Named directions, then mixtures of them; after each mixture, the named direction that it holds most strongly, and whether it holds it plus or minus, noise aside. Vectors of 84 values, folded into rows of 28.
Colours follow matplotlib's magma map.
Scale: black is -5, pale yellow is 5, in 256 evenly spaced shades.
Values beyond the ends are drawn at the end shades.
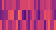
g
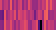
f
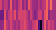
f, plus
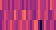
f, plus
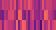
g, plus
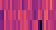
f, plus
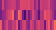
g, plus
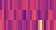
f, minus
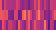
g, minus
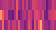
f, minus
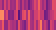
g, minus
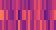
g, minus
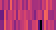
f, plus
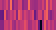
f, plus
